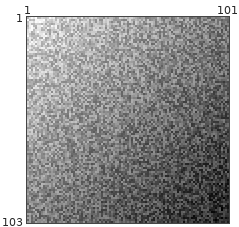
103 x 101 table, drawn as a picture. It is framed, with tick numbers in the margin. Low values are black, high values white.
Mirror symmetry: none. Stripes: none. Ninth with the lowest average: bottom right. Ninth with the highest average: top left. Histogram: bell-shaped. Grain: fine. Slope: up to the top left.
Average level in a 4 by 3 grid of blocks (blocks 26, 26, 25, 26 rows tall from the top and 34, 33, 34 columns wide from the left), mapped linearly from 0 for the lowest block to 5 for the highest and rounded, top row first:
543
432
321
210
